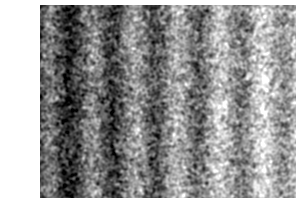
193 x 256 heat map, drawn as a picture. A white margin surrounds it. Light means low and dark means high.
Upright stripes repeat 6 times across the table. On average the colour sits 50% of the way up the scale. There is an overall slope up to the left. No lone cell stands out from its neighbours.
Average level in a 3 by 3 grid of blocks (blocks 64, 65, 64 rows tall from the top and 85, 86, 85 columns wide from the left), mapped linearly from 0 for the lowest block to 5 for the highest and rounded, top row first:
5 3 0 / 5 3 0 / 5 2 0
